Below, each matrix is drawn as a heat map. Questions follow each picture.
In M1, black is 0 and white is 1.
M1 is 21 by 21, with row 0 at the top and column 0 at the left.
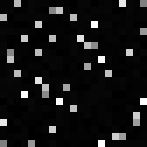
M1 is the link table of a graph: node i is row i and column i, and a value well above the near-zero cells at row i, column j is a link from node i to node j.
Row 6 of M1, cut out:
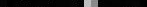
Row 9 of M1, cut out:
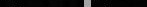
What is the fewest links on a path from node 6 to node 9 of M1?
2
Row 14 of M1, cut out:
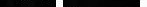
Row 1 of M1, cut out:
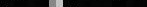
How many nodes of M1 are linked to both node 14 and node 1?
1
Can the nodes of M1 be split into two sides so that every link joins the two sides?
yes
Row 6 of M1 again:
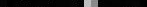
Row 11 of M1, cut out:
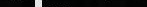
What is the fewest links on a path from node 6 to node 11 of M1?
4
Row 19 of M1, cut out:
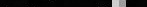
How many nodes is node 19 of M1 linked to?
2
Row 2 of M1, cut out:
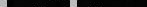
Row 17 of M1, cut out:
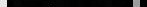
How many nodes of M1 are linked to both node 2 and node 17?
1
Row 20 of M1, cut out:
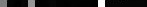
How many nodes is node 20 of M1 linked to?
3
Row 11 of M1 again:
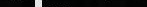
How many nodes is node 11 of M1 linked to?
1
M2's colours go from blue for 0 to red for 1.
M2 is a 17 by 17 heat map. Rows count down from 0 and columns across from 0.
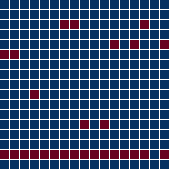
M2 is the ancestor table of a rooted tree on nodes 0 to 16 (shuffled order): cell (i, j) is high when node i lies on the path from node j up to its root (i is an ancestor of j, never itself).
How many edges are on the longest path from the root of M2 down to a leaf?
2
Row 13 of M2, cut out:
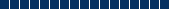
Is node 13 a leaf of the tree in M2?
yes
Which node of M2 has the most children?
15
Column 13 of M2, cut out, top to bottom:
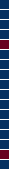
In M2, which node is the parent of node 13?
4
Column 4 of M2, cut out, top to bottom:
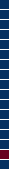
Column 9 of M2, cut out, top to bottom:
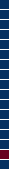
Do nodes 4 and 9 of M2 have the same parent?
yes
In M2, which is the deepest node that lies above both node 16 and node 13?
4
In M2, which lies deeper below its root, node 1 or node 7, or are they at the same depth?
the same depth
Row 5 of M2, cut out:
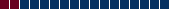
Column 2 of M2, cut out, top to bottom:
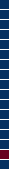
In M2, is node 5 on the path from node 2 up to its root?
no
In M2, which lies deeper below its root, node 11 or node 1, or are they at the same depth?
the same depth
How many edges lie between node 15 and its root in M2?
0
